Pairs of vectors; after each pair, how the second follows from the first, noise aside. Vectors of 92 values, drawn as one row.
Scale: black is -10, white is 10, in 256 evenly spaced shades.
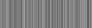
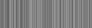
shuffled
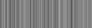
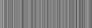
shuffled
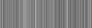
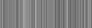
copied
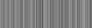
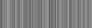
reversed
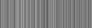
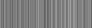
reversed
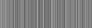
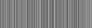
reversed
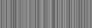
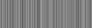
reversed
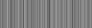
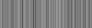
shuffled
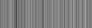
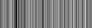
scaled up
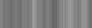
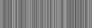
shuffled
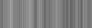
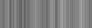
reversed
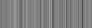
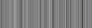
copied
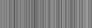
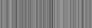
shuffled
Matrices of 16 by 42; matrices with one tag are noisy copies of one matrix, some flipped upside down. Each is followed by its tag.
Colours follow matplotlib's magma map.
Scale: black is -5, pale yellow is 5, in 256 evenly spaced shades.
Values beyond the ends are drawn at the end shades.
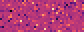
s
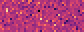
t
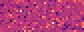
s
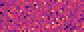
s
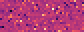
s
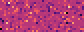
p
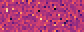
t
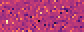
t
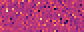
t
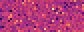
s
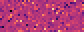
s
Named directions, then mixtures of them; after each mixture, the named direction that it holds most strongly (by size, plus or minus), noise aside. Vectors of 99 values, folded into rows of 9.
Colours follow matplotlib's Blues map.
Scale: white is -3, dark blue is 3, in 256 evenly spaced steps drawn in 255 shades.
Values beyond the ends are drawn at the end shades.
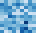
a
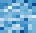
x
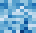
a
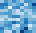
x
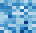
a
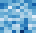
x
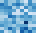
a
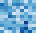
a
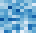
x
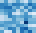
a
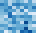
a
